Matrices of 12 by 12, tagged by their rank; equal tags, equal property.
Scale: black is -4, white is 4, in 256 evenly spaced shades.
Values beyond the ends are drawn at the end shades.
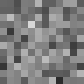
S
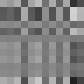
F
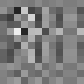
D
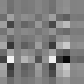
F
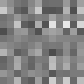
D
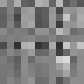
D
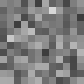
S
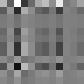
F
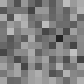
S
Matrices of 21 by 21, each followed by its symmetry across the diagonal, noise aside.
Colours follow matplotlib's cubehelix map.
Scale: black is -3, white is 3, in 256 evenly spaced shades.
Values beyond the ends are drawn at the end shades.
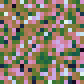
antisymmetric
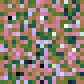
neither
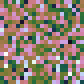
neither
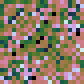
symmetric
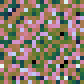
symmetric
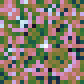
symmetric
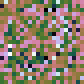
antisymmetric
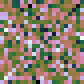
antisymmetric
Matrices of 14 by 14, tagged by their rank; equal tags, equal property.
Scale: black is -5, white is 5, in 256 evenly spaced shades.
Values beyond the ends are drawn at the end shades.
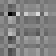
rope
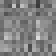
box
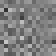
box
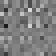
box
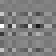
rope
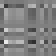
rope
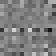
box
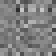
box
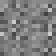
box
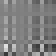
rope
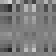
rope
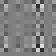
rope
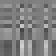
rope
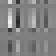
rope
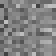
box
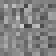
box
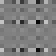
rope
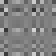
rope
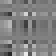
rope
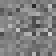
box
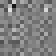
box
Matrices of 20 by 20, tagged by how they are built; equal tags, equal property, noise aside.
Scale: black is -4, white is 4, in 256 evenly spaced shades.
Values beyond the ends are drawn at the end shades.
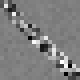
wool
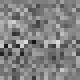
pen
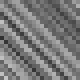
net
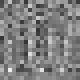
pen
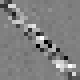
wool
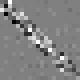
wool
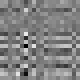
pen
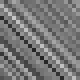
net
